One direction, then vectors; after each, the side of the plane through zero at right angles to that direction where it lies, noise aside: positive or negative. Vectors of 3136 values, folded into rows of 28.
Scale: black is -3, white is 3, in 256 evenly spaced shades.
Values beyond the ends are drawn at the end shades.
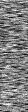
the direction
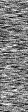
positive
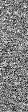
negative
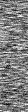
negative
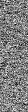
positive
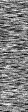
positive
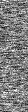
positive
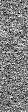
negative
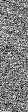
negative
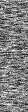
positive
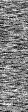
positive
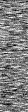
negative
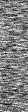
negative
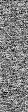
negative
